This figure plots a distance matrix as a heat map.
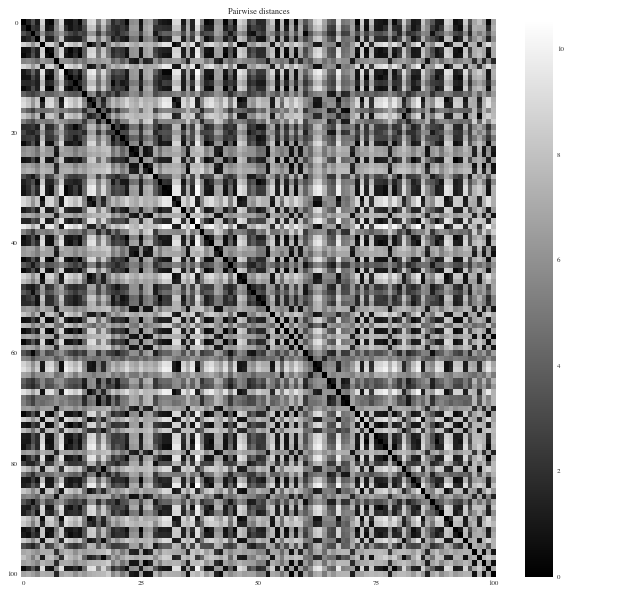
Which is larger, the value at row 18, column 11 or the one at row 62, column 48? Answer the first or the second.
the second
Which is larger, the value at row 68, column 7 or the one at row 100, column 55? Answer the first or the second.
the first
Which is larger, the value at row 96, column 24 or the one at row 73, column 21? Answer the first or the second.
the second
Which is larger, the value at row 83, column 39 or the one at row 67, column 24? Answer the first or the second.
the second
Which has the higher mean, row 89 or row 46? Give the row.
46
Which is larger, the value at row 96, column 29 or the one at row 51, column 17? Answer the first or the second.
the second
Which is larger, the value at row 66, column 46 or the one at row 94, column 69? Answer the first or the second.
the first
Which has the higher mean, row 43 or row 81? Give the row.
81
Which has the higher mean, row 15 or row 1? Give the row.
15
